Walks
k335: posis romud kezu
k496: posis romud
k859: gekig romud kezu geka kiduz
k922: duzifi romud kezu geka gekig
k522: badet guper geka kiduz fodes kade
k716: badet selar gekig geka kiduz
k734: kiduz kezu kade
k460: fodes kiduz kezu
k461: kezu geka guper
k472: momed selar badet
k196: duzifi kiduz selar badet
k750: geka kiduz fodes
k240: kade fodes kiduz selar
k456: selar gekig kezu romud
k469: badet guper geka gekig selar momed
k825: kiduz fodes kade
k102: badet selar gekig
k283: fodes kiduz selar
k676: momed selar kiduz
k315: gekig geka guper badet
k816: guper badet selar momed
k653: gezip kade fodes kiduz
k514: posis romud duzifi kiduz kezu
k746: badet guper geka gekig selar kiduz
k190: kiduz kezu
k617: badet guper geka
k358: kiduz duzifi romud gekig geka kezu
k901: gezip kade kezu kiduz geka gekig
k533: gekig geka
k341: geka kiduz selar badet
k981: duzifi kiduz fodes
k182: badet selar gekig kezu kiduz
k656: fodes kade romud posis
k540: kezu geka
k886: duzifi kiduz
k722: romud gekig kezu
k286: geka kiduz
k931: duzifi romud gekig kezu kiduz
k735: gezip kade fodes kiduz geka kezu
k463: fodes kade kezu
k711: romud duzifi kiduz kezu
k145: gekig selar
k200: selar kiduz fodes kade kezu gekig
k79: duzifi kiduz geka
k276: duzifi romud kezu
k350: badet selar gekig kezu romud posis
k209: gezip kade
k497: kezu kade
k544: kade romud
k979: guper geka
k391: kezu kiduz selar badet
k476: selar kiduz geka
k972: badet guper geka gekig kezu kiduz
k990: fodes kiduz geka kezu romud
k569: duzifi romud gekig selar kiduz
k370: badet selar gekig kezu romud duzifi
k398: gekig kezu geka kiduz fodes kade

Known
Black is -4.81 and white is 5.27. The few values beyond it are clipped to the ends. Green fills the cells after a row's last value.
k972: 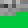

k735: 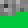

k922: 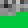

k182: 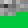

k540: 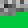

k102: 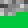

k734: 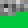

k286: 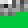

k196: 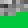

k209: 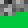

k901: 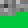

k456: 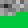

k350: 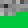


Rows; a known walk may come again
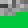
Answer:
k746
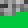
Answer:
k825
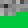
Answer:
k350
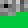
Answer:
k711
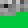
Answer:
k859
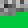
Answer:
k540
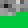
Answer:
k722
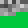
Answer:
k533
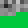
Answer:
k922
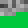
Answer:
k315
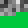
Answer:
k544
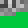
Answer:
k979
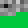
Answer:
k931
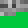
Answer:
k617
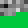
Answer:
k981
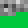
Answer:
k734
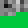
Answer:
k276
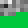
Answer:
k750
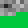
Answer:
k456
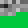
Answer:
k569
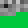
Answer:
k358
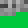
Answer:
k522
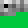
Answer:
k190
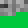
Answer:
k240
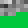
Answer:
k196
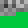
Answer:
k461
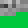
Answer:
k972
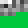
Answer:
k286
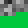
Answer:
k209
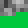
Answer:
k463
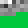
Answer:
k476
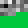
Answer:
k886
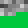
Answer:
k102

